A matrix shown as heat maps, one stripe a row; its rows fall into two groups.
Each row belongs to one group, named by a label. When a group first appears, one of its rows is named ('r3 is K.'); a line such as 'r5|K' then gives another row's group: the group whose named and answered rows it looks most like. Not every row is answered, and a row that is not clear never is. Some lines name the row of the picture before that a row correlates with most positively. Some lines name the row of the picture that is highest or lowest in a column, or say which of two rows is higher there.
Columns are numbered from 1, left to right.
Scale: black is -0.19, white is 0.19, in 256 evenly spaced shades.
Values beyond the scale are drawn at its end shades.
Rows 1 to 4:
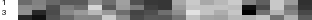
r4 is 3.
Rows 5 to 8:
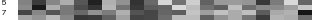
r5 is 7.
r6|7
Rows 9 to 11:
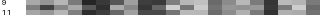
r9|7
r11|7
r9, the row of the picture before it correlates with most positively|8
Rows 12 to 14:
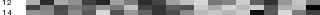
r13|3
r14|3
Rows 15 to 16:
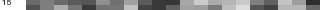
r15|3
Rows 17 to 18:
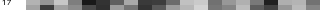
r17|7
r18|7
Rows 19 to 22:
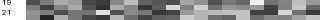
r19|7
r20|7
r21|3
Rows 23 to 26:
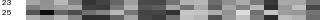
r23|7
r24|7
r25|3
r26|7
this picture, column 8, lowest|25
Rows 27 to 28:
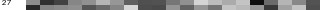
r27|3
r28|7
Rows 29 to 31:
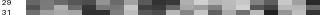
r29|3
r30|7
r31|7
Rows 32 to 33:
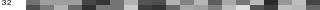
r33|7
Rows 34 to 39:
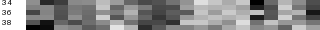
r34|3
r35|3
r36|3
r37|3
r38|3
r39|7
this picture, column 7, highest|39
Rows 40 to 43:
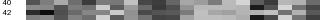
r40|7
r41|3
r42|3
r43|3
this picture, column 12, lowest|42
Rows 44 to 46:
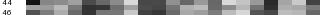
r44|7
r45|7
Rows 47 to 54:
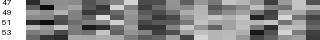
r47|7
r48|7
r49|7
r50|3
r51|3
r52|7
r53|3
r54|3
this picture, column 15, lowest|48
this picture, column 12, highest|52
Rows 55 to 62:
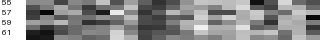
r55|3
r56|7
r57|7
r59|7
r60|3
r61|3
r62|7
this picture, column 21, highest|57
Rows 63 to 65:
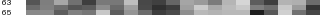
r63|7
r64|3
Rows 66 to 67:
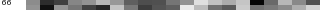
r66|3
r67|7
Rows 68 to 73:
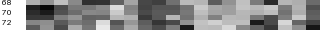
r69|3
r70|3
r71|7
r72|3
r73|3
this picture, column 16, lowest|73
